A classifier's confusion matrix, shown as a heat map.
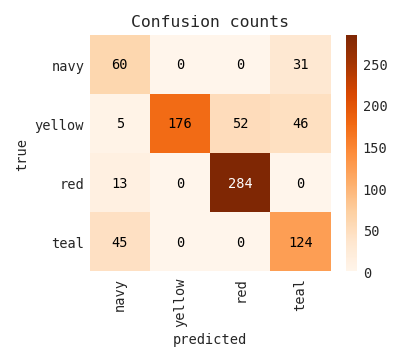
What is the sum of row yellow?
279
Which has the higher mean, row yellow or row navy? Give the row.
yellow
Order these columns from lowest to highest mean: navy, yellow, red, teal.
navy, yellow, teal, red
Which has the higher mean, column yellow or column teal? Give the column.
teal
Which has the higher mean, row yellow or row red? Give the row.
red
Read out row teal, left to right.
45 0 0 124
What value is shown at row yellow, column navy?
5
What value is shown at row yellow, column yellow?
176
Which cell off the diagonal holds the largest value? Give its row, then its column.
yellow, red
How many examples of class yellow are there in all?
279
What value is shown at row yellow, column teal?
46
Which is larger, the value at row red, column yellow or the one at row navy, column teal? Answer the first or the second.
the second
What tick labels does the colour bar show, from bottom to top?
0, 50, 100, 150, 200, 250
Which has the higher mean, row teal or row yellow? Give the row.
yellow
